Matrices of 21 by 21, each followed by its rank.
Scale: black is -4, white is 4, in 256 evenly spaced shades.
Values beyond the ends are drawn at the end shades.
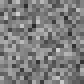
full rank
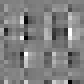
two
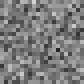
full rank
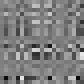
two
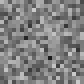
full rank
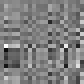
two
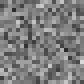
full rank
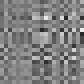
two
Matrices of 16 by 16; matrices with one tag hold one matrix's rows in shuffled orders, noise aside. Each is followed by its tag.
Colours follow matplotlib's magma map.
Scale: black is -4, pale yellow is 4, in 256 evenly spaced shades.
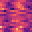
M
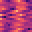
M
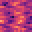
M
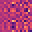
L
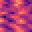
M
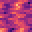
M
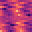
M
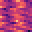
M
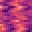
M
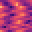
M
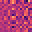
L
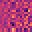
L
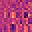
L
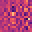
L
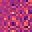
L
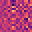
L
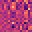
L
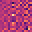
L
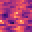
M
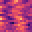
M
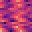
M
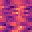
M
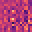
L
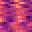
M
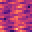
M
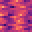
M
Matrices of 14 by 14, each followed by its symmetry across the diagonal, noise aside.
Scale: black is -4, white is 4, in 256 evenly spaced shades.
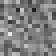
antisymmetric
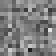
antisymmetric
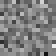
antisymmetric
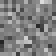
antisymmetric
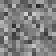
antisymmetric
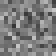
neither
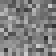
antisymmetric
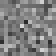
antisymmetric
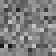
neither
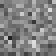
neither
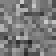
neither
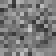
neither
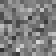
neither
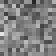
antisymmetric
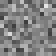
neither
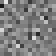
antisymmetric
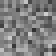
antisymmetric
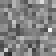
neither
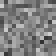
neither
